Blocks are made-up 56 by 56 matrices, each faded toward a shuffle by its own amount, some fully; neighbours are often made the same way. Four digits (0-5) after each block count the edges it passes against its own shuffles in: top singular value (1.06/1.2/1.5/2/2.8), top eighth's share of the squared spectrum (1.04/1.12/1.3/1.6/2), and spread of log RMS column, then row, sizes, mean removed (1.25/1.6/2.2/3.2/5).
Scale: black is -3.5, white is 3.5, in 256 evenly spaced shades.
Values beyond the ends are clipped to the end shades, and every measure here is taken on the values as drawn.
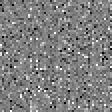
2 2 1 0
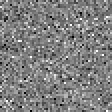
0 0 0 0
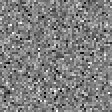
0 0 1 0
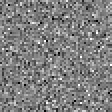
0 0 0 0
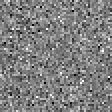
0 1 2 0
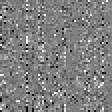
3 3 3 0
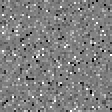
0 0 0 0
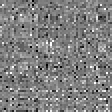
4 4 2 2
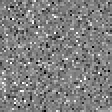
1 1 0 0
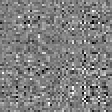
4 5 3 3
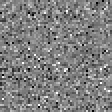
3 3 1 1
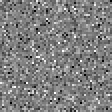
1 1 0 0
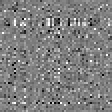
4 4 2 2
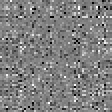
4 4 3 2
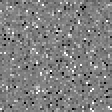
0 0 0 0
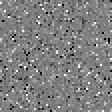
1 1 0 0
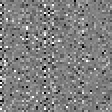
4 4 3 1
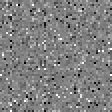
3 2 1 0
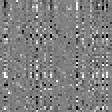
4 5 3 2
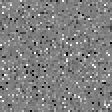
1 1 0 1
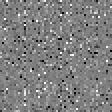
3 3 1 0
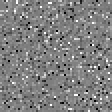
0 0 0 0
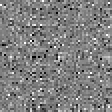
4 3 2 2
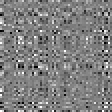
5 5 3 3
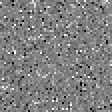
0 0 0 0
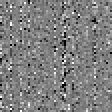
2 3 3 0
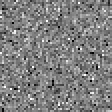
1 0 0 0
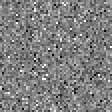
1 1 1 0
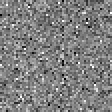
1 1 1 0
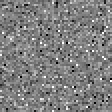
0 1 0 0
